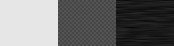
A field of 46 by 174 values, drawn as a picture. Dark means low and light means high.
It is made of 1 by 3 panels. Panel 1,1: very high, flat. Panel 1,2: low, checkered, faint in contrast. Panel 1,3: very low, streaked across, faint in contrast.
